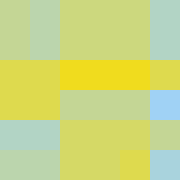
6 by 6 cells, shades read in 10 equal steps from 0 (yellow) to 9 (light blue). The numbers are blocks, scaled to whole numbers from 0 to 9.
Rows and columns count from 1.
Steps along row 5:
same down same same up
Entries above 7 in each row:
0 0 0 1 0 1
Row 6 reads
6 6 3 3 2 8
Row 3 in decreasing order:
2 2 2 0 0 0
